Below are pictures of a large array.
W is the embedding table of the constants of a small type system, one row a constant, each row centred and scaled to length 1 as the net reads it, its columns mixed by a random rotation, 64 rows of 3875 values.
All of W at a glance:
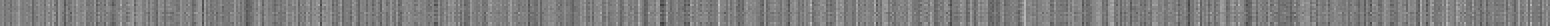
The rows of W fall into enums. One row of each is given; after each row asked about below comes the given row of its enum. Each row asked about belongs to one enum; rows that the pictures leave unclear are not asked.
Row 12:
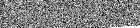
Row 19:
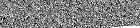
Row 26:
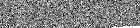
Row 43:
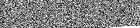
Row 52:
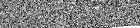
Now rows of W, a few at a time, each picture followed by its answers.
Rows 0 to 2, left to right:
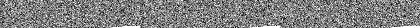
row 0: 43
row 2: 19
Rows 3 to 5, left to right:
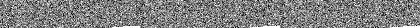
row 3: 26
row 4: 12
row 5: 12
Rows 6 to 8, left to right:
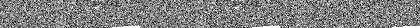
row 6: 52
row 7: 52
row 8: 26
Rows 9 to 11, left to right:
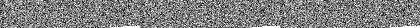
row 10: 43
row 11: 12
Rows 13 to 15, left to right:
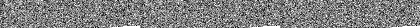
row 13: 12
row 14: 12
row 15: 43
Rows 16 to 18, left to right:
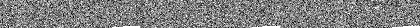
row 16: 26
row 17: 43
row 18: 52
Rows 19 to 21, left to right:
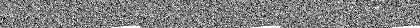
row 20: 19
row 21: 52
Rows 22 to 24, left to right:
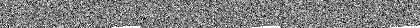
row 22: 26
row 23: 19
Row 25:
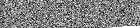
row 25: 43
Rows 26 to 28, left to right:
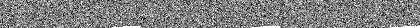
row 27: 19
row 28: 12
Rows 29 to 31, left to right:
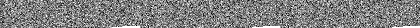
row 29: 43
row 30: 26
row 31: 26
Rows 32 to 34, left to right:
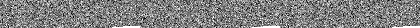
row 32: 26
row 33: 19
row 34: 26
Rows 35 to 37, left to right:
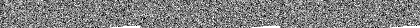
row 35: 12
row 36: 19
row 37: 12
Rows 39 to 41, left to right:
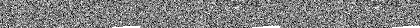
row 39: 26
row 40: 52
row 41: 52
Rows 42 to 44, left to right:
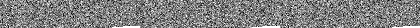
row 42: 26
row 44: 26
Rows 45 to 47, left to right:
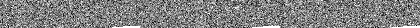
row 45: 26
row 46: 52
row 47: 12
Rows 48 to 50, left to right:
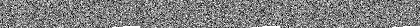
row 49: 43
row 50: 26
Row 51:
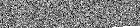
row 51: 26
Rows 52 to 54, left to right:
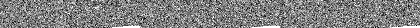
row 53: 19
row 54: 12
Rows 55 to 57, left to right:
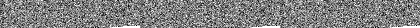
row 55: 12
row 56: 43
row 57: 12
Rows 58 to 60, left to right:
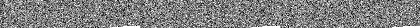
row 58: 12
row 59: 43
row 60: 26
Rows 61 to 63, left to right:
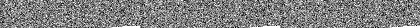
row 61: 43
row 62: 12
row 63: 12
